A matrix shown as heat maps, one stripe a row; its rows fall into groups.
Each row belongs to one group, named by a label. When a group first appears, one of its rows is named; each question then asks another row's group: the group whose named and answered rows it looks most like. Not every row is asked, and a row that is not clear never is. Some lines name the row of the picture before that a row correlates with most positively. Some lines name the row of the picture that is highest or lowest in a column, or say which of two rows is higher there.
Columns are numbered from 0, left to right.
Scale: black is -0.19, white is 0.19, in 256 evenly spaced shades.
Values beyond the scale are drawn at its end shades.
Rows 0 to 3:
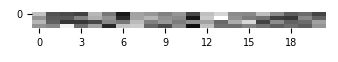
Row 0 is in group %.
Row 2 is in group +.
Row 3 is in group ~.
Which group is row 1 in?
%
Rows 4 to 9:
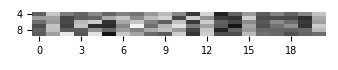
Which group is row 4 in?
~
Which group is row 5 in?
+
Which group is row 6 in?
~
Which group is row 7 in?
~
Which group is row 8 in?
~
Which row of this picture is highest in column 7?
7
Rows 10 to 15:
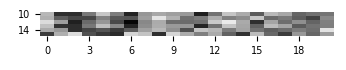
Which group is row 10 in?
%
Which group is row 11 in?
+
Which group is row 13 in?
%
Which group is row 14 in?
+
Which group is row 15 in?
~
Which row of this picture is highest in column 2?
15
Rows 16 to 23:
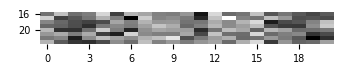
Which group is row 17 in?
%
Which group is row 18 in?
+
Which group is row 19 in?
+
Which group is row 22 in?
%
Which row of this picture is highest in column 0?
17
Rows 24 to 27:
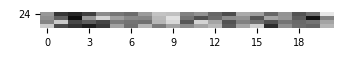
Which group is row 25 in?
%
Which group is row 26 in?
+
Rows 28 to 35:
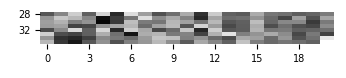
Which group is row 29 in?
~
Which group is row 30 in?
~
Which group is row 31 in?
+
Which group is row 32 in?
~
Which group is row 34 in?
+
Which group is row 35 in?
+
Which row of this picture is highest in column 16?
33
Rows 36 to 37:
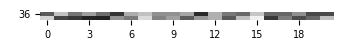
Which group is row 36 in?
~
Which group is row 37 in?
+
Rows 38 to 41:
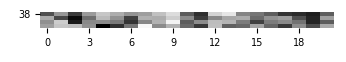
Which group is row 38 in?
%
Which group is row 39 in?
%
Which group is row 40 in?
%
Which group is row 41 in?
~
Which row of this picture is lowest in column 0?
38
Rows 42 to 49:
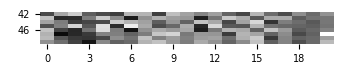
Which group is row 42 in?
~
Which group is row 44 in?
+
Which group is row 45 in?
~
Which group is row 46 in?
%
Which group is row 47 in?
+
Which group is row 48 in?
+
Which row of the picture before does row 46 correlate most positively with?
39
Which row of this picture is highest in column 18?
42
